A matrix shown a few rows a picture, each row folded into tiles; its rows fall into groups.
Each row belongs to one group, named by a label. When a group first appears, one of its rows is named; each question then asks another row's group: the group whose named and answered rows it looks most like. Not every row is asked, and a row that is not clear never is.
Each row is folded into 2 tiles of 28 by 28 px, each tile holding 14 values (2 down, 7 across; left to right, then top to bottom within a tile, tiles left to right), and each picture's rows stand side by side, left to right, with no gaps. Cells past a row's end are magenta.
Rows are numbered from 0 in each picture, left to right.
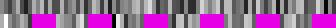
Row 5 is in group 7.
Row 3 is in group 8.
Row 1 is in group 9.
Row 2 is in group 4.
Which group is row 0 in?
9
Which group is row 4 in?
9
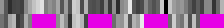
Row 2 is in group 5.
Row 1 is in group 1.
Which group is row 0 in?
8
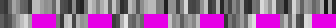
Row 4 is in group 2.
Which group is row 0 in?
2
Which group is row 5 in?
5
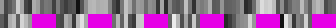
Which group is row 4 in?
2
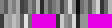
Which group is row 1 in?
4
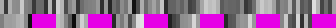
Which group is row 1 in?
9
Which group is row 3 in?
2
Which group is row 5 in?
4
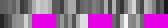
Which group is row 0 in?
2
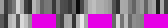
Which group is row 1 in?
8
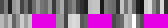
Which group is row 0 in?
9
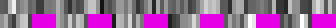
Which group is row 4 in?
5
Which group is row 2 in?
4
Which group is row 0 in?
1
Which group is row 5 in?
2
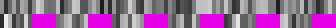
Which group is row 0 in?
4
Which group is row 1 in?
7
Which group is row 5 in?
1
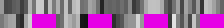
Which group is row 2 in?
2
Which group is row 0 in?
8
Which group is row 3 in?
4
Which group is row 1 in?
7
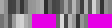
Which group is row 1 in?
4
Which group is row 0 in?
9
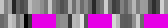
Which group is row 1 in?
1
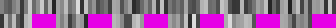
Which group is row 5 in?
9
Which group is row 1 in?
1
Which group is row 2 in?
9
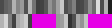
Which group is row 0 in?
1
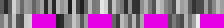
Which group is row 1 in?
2
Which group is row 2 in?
8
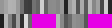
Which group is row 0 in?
4
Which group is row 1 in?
9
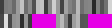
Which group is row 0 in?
4
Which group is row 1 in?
1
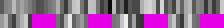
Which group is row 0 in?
1
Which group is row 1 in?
7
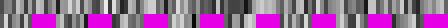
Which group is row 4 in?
8
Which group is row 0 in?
4
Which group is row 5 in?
4
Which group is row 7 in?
2
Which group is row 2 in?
7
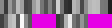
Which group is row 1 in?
7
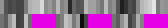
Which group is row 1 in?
8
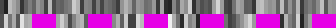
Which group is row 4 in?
2
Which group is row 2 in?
5
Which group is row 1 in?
1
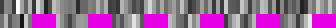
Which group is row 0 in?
4
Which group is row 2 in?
2
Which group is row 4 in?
7
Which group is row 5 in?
8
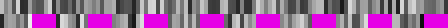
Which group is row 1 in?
4
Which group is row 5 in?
9
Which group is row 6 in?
5
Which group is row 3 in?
4
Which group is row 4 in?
8
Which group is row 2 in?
8
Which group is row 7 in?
1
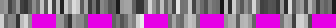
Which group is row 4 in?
1
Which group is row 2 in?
2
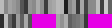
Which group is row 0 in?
4
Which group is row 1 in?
9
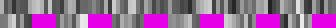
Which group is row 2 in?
7
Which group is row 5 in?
7
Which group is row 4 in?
9
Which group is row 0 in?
8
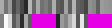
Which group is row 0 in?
4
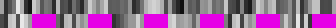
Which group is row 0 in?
7
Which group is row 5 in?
4
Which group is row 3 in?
9
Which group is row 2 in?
2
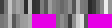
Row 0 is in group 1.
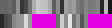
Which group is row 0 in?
2
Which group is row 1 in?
5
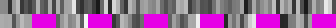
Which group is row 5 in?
2
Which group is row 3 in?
5
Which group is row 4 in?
5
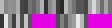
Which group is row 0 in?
4
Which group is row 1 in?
2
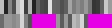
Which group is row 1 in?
1
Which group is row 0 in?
1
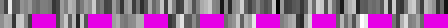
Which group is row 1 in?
4
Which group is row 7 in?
7
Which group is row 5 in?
8
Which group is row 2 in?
9
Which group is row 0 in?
1
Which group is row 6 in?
5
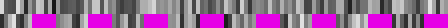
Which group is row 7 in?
4
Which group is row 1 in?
8
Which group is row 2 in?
8
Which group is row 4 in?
7
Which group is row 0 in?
7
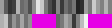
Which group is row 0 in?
9
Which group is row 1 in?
8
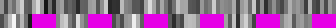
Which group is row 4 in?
1
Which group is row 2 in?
2
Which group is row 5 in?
1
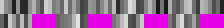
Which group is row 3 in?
7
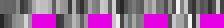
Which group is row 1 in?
2
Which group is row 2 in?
9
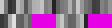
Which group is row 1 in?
1
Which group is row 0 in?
7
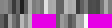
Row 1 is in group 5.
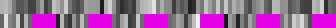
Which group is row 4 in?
4
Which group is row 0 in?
4
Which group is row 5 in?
9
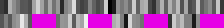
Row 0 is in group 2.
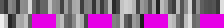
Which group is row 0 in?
1
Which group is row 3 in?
1
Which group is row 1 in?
1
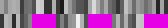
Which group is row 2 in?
5
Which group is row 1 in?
2
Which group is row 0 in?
4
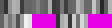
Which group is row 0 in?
5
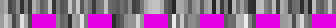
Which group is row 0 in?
9
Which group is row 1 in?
1
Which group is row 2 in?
2
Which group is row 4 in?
2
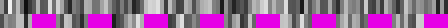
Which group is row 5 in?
9
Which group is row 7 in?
5
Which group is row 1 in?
8
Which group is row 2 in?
2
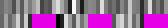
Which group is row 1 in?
7
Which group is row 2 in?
4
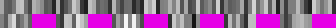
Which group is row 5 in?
2
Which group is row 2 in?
9
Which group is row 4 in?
5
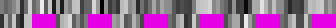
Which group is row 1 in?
7
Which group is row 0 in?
5
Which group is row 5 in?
8
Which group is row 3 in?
8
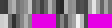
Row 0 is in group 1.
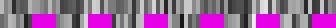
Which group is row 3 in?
1
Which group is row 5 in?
1
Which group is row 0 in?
8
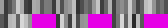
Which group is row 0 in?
7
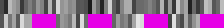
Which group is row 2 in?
5
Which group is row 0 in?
5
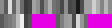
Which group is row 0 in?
2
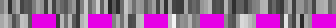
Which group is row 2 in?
5
